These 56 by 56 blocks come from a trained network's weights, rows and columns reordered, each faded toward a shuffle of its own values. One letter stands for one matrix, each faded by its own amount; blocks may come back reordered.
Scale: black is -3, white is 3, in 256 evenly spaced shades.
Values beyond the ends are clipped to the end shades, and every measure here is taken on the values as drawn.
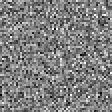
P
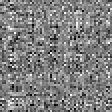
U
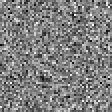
P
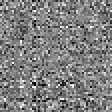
U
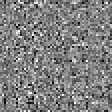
U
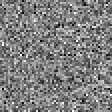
P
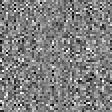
U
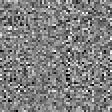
U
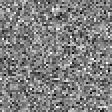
P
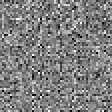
U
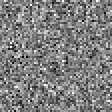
P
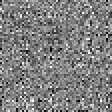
U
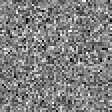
P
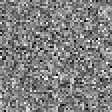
P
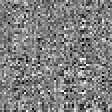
U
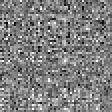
U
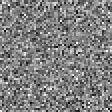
P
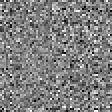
U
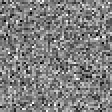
P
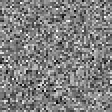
P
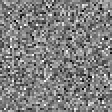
P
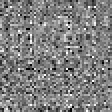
U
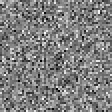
P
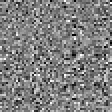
U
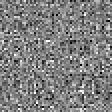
U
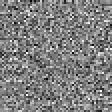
P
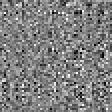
U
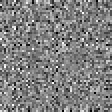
U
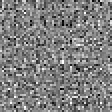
U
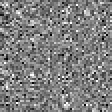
U
